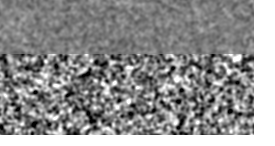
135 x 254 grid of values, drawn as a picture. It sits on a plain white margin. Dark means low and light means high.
Average level on the scale: 50%. Grain: blotchy. Slope: none. Seam: horizontal, 40% of the way down, the top part calmer. Mirror symmetry: none.
